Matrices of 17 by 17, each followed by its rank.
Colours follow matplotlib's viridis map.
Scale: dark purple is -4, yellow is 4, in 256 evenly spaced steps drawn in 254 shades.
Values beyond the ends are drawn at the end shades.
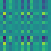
one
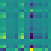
one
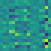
three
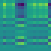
one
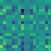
two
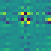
two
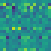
three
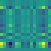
one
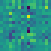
three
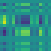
one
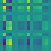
one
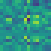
three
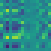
two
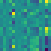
two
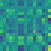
two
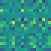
three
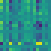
two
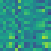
three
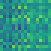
three
